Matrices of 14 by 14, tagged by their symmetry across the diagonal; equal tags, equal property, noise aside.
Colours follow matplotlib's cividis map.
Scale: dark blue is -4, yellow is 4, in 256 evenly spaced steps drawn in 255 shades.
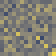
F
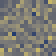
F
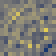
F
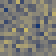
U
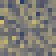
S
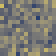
U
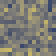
S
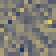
S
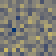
U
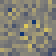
F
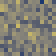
U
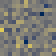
U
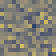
U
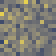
U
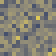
F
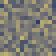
S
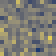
S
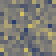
S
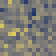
S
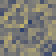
F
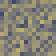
F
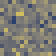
S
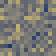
F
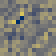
F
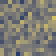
U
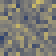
S
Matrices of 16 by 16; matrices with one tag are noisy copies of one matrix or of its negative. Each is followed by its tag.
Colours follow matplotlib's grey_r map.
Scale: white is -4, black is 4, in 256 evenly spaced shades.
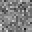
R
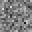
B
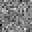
R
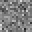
R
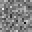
B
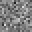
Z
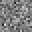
Z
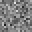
Z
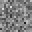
B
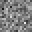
B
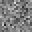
Z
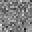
R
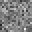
R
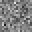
Z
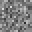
B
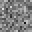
B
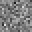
Z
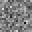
B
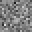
Z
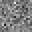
Z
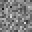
B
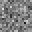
B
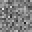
B
